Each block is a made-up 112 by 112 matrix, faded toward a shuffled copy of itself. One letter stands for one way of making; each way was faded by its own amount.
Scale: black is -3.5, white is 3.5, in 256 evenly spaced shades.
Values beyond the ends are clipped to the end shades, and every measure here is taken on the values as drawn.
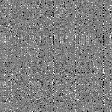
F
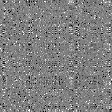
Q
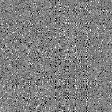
F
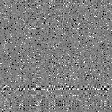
Q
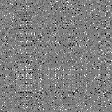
Q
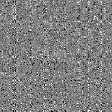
F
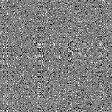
F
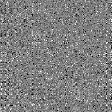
F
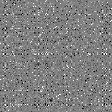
Q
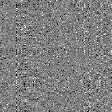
F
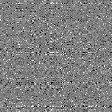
Q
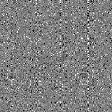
F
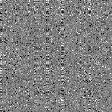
F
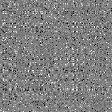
Q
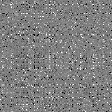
Q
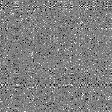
Q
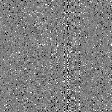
F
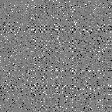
Q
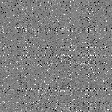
Q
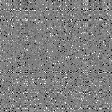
Q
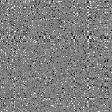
Q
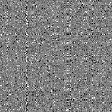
F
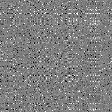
Q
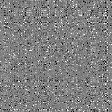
Q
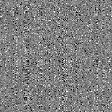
F
